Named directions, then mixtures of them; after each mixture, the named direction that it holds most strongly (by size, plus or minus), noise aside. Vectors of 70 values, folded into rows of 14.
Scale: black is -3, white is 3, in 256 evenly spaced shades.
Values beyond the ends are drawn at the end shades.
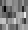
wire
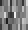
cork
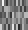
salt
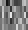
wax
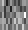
wax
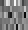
wax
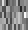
salt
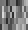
wax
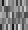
salt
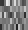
wax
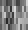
cork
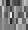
wax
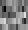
wire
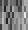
cork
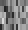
wire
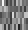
salt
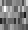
wire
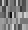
salt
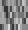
salt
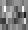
wire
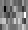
wire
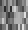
wire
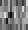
cork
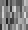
wax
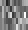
wax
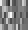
cork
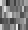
wire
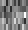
wire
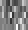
wax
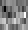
wire
